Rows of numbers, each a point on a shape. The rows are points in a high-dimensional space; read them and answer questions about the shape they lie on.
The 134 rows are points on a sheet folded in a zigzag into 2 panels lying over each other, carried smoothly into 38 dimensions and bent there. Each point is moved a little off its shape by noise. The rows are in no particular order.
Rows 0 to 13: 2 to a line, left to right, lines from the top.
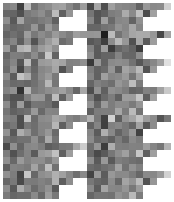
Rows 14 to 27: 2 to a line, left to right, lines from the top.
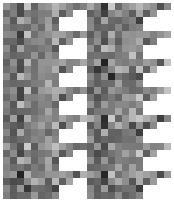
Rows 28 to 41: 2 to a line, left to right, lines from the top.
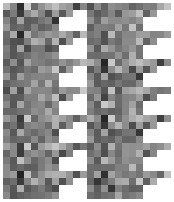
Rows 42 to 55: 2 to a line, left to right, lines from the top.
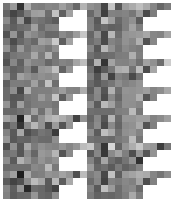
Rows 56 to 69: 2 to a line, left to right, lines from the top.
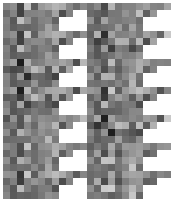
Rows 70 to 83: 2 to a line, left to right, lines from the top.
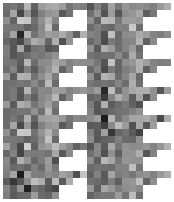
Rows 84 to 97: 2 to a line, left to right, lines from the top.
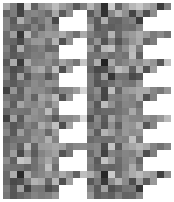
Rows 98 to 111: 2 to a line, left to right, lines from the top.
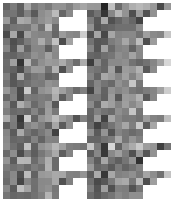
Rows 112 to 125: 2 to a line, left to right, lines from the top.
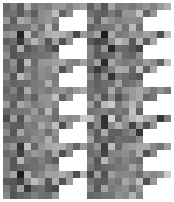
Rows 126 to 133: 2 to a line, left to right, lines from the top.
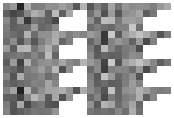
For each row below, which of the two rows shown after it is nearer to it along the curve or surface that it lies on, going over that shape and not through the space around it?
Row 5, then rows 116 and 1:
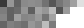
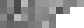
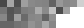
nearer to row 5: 1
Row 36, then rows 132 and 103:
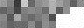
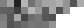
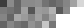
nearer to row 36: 132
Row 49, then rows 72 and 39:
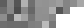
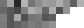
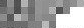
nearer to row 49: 39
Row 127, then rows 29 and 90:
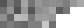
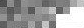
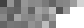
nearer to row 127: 90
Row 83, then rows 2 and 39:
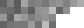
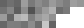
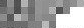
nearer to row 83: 2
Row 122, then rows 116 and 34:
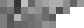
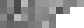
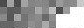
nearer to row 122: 116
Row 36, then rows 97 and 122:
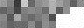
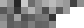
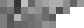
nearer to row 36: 97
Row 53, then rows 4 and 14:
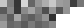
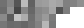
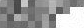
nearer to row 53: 14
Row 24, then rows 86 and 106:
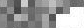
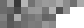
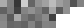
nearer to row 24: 106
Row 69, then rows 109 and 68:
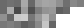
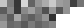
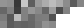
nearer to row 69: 68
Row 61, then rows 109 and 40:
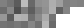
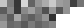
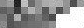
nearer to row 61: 109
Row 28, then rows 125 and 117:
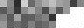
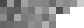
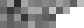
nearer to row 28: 117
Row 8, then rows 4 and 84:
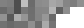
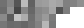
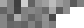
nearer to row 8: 84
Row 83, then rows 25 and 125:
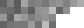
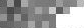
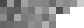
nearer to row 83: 25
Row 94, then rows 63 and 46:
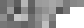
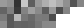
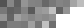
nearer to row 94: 63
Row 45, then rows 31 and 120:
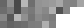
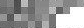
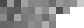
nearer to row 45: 120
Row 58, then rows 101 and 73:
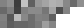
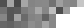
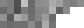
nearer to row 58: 101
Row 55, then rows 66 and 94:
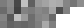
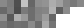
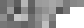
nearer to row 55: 94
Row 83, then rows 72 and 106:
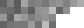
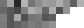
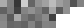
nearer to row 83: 106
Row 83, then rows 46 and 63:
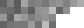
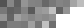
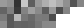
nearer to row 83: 46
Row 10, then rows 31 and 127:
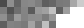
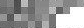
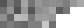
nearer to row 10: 31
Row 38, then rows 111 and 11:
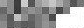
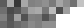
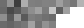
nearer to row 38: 111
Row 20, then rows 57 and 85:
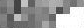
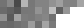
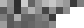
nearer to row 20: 85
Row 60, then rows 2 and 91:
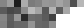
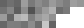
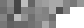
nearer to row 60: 91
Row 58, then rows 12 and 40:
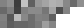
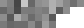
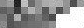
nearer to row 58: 40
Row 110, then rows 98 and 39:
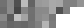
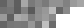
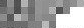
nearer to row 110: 39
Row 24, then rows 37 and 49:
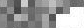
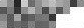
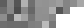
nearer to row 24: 37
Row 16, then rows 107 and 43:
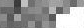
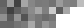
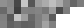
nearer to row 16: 107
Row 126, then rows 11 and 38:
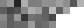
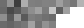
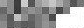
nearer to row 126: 11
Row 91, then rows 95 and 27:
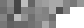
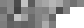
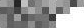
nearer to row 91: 95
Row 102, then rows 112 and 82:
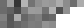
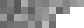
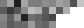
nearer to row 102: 82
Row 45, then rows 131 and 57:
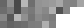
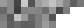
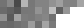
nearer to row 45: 131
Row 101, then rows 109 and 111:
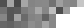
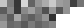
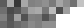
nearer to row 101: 111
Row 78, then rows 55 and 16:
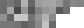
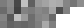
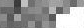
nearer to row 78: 55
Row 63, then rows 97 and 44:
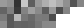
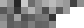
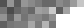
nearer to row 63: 97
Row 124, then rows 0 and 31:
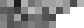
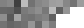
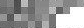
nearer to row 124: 0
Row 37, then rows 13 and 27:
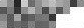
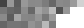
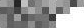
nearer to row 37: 27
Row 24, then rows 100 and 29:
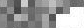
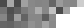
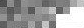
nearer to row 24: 29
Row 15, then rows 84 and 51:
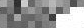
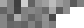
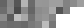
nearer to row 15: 84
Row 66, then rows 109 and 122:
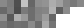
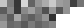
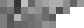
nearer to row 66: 109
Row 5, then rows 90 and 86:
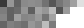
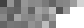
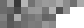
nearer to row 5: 90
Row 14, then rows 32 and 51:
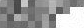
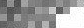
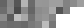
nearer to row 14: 32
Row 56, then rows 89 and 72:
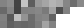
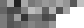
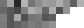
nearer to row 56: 72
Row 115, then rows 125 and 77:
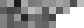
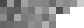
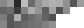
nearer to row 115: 77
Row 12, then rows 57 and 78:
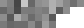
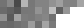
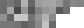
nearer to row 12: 57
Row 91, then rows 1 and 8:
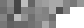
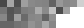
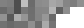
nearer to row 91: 1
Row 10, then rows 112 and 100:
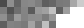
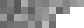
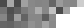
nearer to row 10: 112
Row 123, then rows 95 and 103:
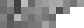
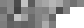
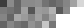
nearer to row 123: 95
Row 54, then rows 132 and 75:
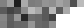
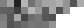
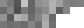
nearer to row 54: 132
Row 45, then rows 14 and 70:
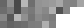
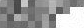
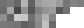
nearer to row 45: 70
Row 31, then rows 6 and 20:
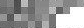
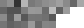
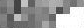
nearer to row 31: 6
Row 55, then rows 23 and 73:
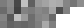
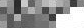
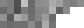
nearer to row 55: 23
